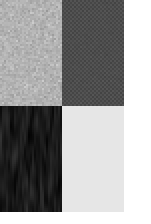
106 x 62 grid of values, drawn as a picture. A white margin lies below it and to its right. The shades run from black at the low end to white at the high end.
The table splits into 2 rows of 2 panels. Panel 1,1: high, fine-grained, faint in contrast. Panel 1,2: low, checkered, faint in contrast. Panel 2,1: very low, streaked downward, faint in contrast. Panel 2,2: very high, flat.
